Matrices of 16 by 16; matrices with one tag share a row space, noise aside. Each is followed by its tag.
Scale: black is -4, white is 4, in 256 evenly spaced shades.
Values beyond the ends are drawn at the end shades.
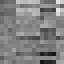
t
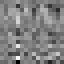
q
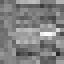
t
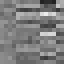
t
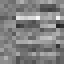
t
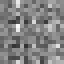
q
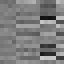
t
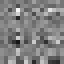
q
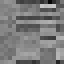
t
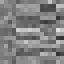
t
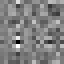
q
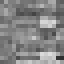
t
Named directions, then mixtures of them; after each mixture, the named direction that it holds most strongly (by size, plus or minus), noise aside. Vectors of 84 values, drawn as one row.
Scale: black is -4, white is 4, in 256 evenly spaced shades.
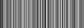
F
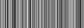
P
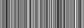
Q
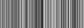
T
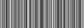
Q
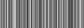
P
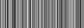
P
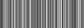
F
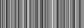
Q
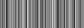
Q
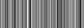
P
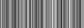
T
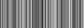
T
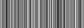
Q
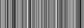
P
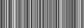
P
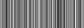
Q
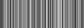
Q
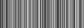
F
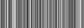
P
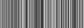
T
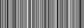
P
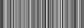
F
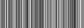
P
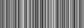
F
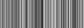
T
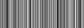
Q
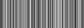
Q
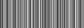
F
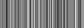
Q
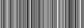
Q
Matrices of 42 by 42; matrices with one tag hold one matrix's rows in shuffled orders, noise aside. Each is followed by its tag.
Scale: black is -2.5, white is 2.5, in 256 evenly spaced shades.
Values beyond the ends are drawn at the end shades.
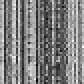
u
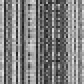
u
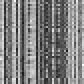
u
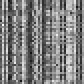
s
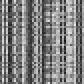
s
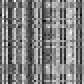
s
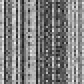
u
